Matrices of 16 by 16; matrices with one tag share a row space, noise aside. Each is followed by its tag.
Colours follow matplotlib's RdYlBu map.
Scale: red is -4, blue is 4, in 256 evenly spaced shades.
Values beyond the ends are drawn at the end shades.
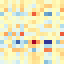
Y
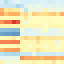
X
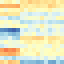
X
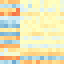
X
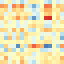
Y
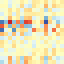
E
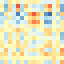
Y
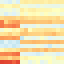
X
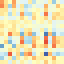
E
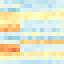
X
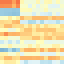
X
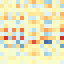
Y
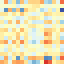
Y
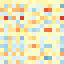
Y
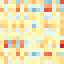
Y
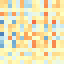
E
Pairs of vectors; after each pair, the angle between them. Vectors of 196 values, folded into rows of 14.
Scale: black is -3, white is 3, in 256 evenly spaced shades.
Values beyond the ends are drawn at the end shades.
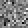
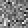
nearly opposite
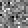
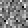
partly opposed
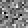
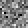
nearly parallel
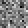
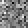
partly opposed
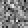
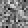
nearly parallel
